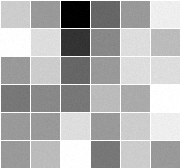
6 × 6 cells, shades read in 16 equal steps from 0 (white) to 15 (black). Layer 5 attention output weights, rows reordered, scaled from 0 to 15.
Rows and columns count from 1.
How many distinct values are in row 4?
5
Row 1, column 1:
3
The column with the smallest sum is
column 6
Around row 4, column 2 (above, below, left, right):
3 6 8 8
